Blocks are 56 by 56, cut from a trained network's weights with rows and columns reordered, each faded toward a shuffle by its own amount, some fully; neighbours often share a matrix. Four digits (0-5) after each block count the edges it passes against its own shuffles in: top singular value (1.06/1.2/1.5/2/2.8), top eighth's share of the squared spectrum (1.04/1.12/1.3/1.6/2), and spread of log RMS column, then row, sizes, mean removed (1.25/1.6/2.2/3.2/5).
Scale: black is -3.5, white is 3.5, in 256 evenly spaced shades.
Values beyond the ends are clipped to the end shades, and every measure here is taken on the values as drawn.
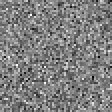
1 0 0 0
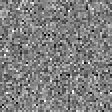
3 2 0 1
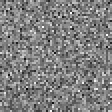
1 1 0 0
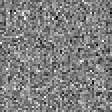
1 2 0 1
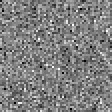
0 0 0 0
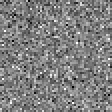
0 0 0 0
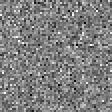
0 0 0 0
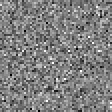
0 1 0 0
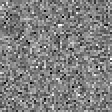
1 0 0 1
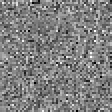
2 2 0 2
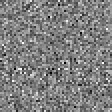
1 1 0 1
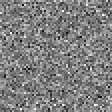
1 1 0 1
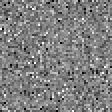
2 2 0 0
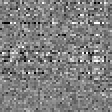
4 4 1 3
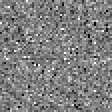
1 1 0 0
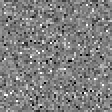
1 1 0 1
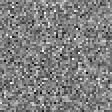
2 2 1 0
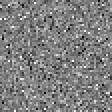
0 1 0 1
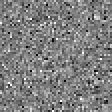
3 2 0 1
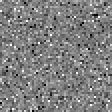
0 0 0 0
